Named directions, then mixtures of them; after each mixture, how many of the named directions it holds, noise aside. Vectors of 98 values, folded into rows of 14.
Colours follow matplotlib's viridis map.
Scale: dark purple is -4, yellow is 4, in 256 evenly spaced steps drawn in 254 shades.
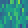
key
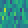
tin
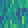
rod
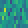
one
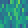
one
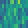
two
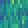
two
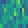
two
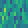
one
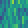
two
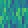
one
